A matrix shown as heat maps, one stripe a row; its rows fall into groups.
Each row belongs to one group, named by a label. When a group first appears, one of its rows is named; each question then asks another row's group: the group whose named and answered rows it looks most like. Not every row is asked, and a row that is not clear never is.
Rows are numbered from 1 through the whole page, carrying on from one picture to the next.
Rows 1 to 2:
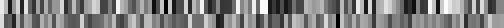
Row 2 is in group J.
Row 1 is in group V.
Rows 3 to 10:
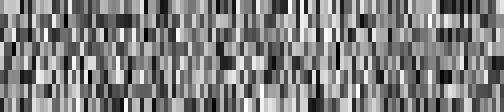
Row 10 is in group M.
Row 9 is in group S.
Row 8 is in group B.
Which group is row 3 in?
B
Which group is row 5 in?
B
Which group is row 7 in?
V
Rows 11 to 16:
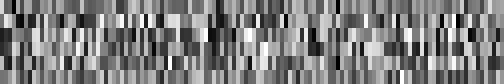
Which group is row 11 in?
J
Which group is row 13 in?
M
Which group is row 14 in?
M
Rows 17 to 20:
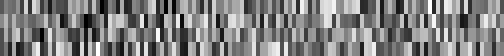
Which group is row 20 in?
M
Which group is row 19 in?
J
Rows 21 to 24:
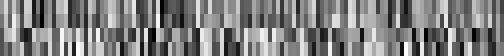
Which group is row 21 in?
J
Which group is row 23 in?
M
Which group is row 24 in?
M
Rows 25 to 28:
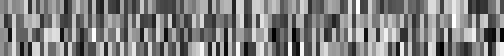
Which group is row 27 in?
V
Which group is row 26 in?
V
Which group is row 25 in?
S
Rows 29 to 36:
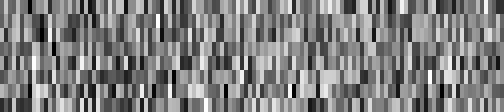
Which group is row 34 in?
S
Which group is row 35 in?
B
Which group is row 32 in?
M
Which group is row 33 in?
M
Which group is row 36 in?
M
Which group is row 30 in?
J
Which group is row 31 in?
J
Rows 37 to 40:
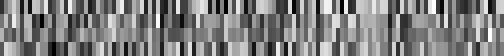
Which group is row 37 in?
B
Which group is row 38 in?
J
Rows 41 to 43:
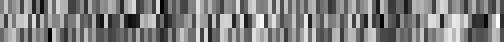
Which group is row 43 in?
S
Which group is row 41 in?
J
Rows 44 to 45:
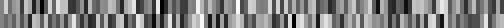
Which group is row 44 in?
J
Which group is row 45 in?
B
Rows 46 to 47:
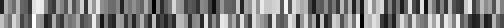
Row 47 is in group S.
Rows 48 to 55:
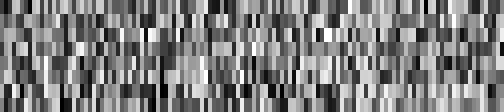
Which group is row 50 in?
B
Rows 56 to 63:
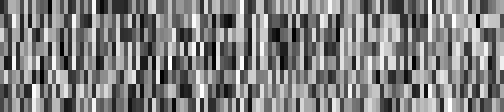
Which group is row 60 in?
V
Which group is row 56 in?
S
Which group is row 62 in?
M
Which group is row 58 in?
V
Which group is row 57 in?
V
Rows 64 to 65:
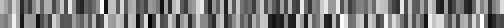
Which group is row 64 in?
B
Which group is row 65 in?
V
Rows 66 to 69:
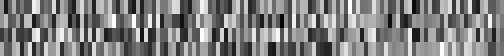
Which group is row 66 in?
M
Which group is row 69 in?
V
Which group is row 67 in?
J
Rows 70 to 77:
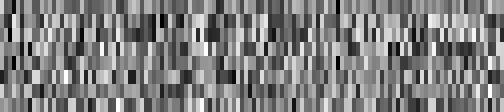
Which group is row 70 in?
J
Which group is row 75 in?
M
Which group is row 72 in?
V
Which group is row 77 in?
B
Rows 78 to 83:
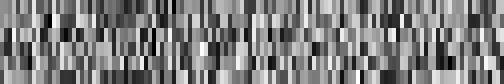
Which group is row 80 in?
V
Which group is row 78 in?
S
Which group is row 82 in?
B
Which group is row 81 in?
M
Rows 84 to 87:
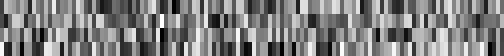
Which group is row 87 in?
V
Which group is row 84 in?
S
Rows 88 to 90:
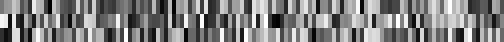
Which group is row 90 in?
M
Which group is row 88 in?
S
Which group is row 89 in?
V
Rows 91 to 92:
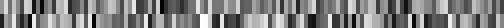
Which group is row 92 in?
M
